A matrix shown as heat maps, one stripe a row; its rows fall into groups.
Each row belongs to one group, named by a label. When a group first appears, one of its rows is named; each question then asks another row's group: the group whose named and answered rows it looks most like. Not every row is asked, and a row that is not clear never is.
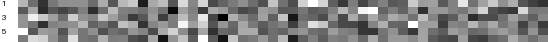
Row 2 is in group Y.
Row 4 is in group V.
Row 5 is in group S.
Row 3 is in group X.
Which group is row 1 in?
V
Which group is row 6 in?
X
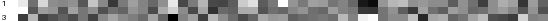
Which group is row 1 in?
S
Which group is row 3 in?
Y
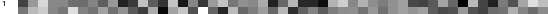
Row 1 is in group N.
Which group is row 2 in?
X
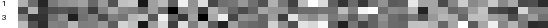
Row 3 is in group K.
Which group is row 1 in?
V
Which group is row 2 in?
Y
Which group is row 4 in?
V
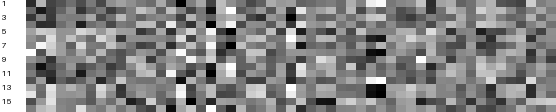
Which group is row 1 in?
Y
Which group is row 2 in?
K
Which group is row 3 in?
Y
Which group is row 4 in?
K
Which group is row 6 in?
S
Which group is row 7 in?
X
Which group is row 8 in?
S
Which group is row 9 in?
V
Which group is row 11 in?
K
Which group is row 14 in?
S
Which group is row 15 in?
N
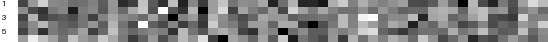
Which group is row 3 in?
Y
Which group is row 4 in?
N
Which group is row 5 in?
Y
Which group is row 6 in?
X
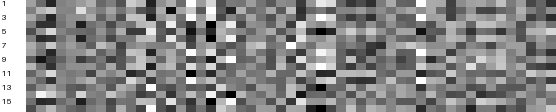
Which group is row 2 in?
X
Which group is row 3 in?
V
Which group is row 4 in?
K
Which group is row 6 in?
K
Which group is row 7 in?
S
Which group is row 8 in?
V
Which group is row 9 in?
K
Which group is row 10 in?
V
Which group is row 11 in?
N
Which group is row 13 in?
N
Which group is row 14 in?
X
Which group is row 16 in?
N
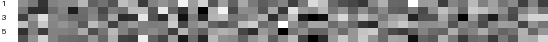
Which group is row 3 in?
N
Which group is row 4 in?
S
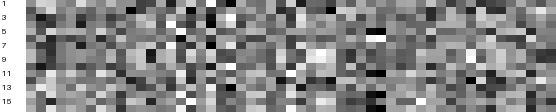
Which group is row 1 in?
X
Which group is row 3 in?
K
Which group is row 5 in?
S
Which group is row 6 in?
Y
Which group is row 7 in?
K
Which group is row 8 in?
V
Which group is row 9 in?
V
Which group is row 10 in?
K
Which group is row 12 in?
N
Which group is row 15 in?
V
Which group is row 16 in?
S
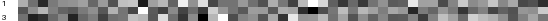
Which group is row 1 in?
V
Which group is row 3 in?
K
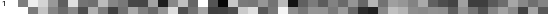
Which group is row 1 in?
X
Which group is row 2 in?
S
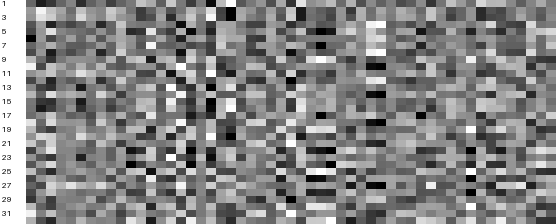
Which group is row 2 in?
X
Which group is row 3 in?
X
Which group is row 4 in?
Y
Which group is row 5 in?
N
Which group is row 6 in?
Y
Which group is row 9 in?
V
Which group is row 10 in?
S
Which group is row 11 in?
X
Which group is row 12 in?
Y
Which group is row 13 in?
K
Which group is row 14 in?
S
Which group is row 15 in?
K
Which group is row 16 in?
K
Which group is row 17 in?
N
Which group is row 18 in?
S
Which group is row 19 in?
V
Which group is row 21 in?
S
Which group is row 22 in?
N
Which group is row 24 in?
N
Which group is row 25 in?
V
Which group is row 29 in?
Y
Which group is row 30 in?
V
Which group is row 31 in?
S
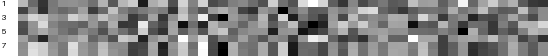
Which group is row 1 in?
V
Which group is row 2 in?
Y
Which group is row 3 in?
X
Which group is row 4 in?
N
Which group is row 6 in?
V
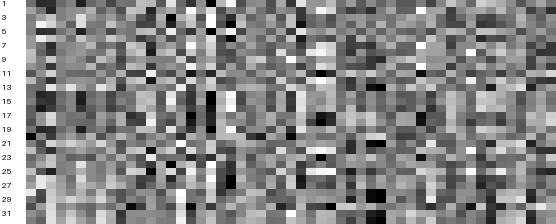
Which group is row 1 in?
K
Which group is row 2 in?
V
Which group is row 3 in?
X
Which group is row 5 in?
K
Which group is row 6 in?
X
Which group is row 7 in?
V
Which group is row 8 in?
V
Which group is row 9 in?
S
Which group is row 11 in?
N
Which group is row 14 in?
K
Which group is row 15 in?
K
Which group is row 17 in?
N
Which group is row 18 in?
N
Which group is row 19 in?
K
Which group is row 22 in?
V
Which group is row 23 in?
N
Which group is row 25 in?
V
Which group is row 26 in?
X
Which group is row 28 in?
S
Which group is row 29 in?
S
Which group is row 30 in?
N
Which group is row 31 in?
S
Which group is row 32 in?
S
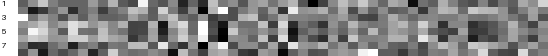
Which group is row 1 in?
N
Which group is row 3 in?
S
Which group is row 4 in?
X
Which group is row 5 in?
X
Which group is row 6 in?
X
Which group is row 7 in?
K
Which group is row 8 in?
Y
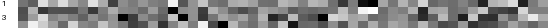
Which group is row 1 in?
S
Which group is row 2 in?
Y
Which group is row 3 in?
N
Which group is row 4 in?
X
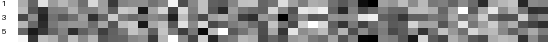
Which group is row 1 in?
S
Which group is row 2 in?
V
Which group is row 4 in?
V
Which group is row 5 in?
K
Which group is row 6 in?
S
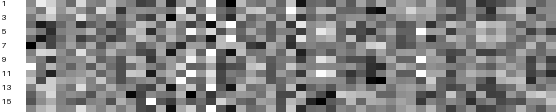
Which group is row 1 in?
X
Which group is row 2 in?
S
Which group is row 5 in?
V
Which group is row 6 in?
K
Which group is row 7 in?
Y
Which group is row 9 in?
V
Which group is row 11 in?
V
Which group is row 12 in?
S
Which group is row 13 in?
X
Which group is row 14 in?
N
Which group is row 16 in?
X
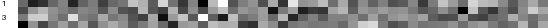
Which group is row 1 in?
K
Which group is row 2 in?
N
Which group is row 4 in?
Y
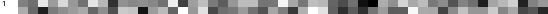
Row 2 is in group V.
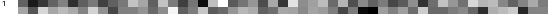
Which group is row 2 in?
S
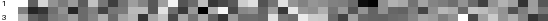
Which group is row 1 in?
S
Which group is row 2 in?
K
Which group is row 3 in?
V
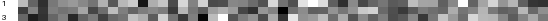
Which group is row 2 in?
Y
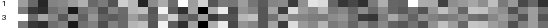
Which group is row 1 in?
V
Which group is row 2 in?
K
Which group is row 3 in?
S
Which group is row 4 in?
K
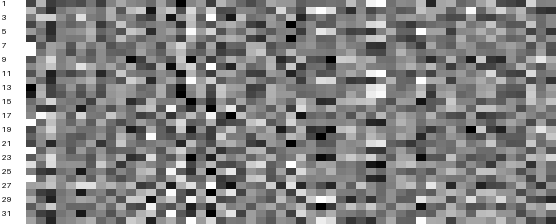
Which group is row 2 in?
V
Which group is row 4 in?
Y
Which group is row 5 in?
V
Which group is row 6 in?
Y
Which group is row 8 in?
S
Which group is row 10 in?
X
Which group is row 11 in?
Y
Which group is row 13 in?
Y
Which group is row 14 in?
Y
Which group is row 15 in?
N
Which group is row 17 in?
X
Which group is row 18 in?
S
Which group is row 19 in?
N
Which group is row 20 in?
N
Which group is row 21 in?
Y
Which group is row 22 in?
S
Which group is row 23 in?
N
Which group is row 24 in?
S
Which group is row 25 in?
K
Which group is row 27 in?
X
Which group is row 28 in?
K
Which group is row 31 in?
K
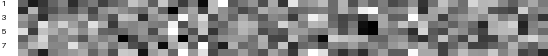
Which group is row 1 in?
K
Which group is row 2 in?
Y
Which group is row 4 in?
S
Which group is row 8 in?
V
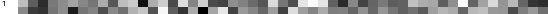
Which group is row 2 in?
K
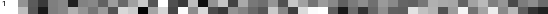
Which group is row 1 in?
K
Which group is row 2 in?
V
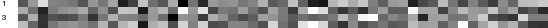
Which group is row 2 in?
V
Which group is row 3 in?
Y
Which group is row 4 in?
V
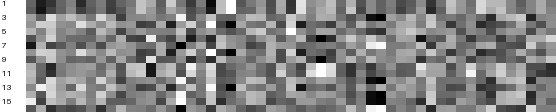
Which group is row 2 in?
K
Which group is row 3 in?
S
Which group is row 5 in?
S
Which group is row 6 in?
N
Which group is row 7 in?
Y
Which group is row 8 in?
X
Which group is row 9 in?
N
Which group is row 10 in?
V
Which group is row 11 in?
V
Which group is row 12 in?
S
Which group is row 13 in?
X
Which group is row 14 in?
S
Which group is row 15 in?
S
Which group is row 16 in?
Y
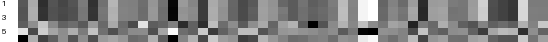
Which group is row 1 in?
Y
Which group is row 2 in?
Y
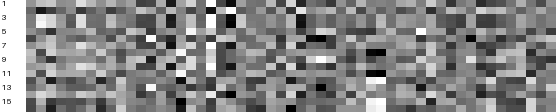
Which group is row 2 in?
K
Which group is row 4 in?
X
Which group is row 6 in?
N
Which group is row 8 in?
S
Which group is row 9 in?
V
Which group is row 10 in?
X
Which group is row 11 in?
S
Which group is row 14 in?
X
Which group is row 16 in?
Y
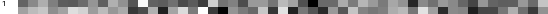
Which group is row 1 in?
N
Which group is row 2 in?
X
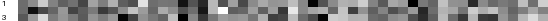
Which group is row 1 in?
N
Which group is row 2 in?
K
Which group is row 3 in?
N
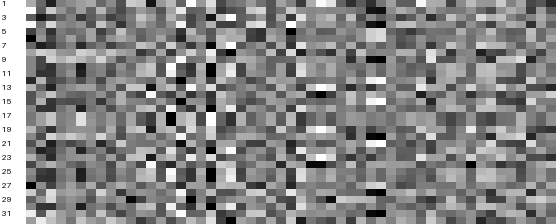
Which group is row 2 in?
S
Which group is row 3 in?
K
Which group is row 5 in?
Y
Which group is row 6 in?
Y
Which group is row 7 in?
K
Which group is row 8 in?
X
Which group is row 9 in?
S
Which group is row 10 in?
K
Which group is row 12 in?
Y
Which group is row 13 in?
V
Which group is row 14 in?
N
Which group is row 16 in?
K
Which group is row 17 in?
X
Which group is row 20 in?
S
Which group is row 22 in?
K
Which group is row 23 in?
V
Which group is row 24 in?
N
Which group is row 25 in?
K
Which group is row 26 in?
K
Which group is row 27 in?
Y
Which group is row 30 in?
K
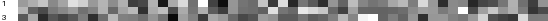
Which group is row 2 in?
V
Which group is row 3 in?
Y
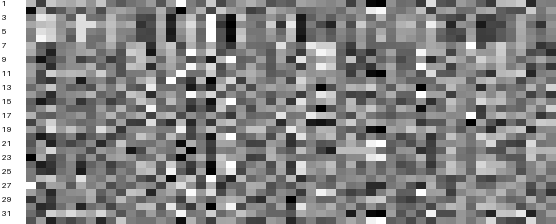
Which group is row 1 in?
S
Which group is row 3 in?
X
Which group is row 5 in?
X
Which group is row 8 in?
V
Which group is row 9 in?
K
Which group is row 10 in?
V
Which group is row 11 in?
S
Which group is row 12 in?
K
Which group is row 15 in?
K
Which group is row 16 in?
N
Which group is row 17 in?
V
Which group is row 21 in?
Y
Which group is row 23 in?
Y
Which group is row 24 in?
K
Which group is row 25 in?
K
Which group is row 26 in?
X
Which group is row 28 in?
V
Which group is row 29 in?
Y
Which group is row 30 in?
K
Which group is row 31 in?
S
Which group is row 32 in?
Y
